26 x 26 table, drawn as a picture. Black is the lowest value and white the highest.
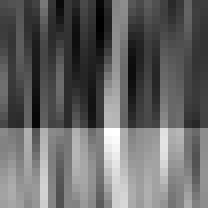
Seam: horizontal, 60% of the way down, the bottom part higher. Grain: streaks running down. Ninth with the highest average: bottom middle. Calmest part: top right.
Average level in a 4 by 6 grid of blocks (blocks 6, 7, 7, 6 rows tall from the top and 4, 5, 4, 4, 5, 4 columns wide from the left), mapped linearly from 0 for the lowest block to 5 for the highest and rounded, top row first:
1 1 0 2 1 1
1 1 0 2 1 1
2 2 2 4 3 2
4 3 4 5 4 3
